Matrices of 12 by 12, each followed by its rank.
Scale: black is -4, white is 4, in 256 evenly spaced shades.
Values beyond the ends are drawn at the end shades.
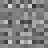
two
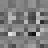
two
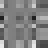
one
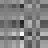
one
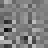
two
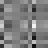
one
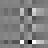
one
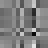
one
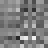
two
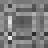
two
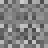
two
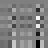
one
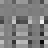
one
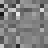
two
